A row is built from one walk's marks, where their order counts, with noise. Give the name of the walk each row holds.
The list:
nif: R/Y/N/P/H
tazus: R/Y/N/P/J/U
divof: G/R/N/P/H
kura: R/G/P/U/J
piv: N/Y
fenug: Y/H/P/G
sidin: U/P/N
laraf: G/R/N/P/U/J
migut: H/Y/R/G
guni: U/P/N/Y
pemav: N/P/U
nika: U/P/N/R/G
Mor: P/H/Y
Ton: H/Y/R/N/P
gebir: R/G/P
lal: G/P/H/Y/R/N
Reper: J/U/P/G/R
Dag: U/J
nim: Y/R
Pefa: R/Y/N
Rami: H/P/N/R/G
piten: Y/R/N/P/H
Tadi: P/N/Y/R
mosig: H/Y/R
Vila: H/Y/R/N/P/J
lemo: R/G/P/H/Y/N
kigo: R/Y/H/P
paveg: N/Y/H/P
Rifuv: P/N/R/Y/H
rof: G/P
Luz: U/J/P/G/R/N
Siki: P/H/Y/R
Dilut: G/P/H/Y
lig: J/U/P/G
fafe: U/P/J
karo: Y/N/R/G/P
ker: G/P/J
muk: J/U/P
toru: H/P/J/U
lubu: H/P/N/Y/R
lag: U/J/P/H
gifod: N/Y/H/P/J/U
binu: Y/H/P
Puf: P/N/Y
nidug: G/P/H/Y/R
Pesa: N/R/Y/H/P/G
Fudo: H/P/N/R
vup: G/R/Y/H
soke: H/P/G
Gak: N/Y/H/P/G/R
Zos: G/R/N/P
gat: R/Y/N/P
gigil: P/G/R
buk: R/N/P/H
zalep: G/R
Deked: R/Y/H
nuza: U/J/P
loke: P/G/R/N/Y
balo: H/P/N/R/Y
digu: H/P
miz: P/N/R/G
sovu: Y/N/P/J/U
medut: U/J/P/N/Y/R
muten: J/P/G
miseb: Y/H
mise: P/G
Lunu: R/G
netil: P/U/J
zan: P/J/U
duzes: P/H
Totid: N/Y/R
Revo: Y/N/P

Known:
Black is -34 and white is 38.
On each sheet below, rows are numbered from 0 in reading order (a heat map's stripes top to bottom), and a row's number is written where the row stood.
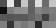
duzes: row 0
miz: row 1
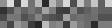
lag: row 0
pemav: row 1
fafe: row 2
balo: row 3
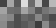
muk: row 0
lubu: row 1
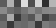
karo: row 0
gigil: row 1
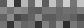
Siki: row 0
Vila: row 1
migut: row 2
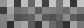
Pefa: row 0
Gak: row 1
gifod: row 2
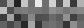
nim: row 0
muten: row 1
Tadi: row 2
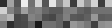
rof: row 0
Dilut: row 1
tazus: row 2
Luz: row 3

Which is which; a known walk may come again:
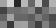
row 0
sidin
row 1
Fudo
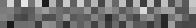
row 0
Dilut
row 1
zan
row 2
laraf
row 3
mosig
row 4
lubu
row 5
zalep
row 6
digu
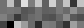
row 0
piv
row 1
balo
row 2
gifod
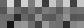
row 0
Puf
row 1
medut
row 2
lemo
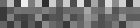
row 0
miseb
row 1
sovu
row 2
piten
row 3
muk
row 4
Luz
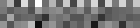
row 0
nuza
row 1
mise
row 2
Reper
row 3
Mor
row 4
Rami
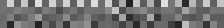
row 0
Pesa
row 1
ker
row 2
kura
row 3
lig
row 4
nim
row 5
karo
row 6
pemav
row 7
Vila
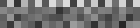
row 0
Tadi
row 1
divof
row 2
lag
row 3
nidug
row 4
loke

